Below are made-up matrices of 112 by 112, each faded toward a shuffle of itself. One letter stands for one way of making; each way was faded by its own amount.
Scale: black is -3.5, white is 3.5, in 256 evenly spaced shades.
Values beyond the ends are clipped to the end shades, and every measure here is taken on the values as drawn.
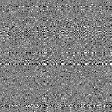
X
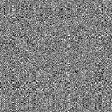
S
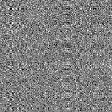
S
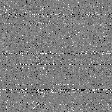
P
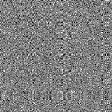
S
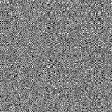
S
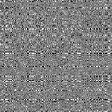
X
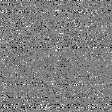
P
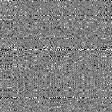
X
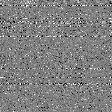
P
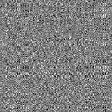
S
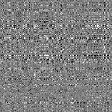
X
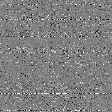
P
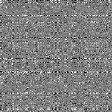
X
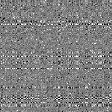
X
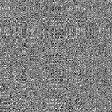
S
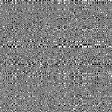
X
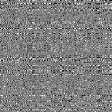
X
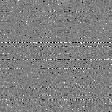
X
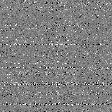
P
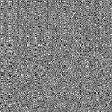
S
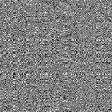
S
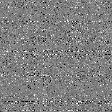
P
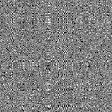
S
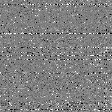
P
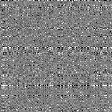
X
